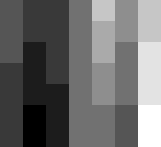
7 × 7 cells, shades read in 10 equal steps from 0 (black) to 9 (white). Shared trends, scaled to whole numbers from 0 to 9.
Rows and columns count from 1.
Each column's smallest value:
2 0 1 4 4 3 7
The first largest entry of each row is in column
5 7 7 7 7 7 7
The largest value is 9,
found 2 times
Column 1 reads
3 3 3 2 2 2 2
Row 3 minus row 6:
1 1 1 0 2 1 -1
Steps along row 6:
down up up same down up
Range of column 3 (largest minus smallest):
1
